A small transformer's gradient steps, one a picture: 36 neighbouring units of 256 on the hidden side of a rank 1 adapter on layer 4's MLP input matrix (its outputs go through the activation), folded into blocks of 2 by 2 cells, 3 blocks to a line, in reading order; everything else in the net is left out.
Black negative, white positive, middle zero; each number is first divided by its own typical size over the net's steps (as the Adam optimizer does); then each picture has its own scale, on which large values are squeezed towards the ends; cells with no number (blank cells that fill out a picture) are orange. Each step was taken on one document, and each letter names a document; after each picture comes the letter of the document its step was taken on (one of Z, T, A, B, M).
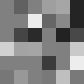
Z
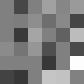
Z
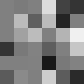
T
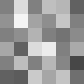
T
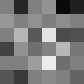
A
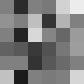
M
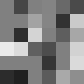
Z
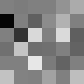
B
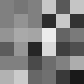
A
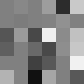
A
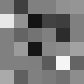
B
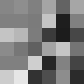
A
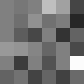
Z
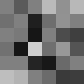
M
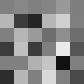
B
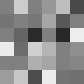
T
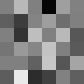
T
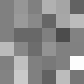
Z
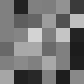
Z
